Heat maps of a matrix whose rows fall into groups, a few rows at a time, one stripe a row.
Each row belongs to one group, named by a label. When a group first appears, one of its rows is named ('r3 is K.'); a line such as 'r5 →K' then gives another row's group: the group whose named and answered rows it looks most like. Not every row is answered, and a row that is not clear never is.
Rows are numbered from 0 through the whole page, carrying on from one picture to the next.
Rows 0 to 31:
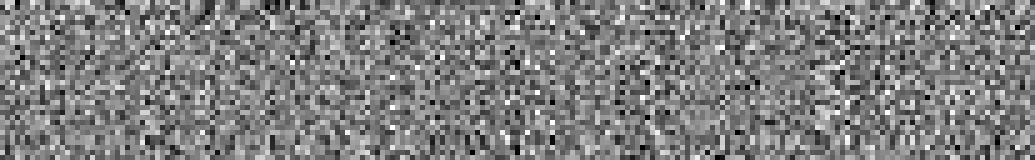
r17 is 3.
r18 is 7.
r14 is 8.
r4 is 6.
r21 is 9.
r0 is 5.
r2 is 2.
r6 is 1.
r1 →5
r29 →2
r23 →5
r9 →1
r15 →9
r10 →6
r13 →7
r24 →6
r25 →9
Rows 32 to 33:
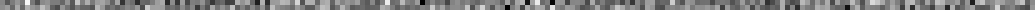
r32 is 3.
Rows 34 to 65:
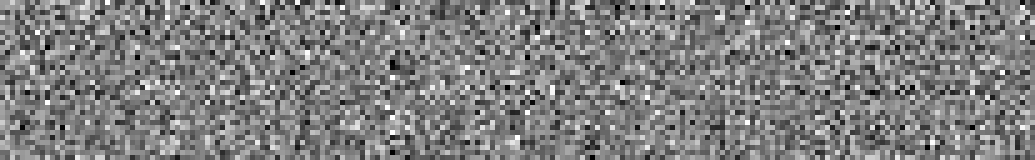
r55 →3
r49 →9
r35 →1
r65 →3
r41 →3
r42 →8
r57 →9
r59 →8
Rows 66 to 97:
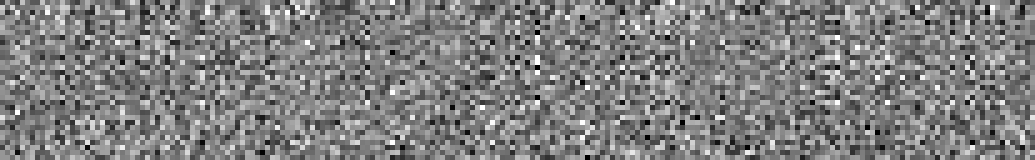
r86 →7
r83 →2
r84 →9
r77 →7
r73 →7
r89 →1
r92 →2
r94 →8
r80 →7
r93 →1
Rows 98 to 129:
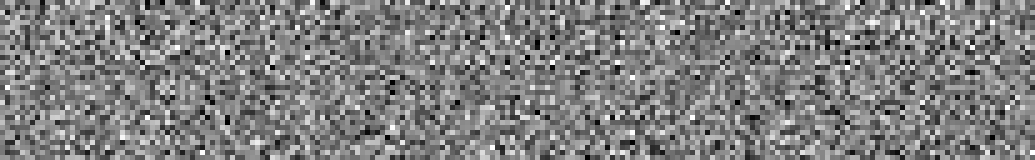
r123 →9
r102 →3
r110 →6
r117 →2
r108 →1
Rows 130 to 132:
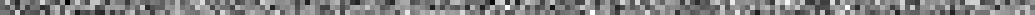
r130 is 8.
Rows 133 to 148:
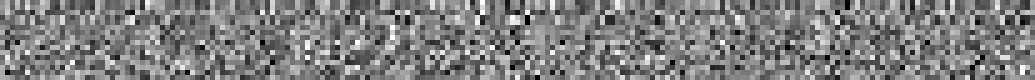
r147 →3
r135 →8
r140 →9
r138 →9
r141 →5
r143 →6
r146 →8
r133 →6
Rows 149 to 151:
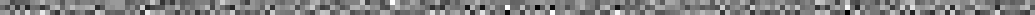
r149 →9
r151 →6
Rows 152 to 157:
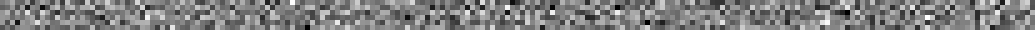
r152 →8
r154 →6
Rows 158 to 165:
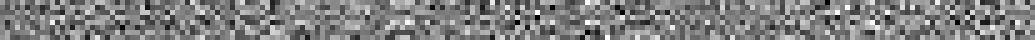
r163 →3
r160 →7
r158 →2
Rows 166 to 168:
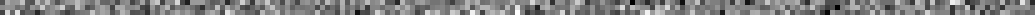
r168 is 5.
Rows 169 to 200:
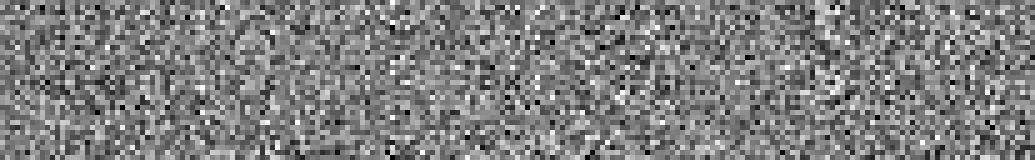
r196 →2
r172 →1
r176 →7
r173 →9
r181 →2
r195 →6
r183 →9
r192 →9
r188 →6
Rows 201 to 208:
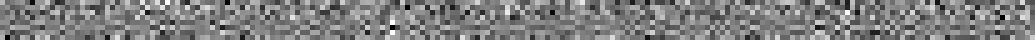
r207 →9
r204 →8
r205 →9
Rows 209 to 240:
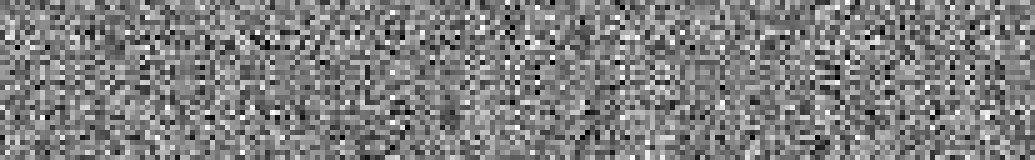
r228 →9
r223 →9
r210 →7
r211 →9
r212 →6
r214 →8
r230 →1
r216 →1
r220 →6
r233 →9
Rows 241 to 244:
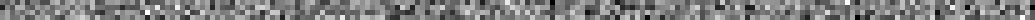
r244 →1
